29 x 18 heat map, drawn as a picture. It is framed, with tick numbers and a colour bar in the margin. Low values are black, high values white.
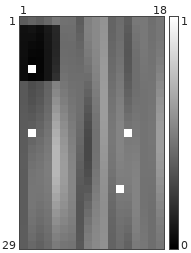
The top left is the ninth with the lowest average. Values change most from cell to cell in the top left. An odd patch, lower than its surroundings, sits in the top left. Four lone cells stand out, each far higher than its neighbours. Streaks run downward.
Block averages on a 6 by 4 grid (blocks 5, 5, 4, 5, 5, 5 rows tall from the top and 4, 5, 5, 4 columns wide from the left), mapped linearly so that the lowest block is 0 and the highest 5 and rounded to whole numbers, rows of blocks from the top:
0 3 4 4 / 1 4 4 4 / 3 4 5 5 / 4 5 5 5 / 4 5 5 5 / 4 4 4 4
